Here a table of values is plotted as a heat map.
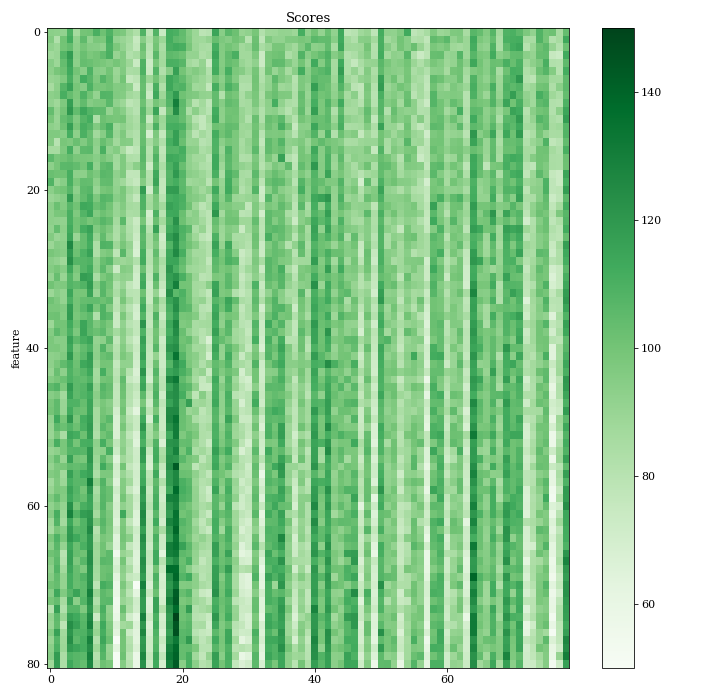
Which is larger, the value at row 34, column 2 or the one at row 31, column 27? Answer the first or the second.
the second
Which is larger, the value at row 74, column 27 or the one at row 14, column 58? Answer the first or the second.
the first
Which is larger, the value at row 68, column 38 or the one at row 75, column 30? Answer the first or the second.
the first
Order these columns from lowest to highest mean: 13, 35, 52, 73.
13, 73, 52, 35
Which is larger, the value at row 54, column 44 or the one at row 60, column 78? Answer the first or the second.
the second
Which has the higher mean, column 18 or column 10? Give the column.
18
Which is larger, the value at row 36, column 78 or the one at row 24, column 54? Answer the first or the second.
the first
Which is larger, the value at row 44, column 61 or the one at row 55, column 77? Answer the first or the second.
the first
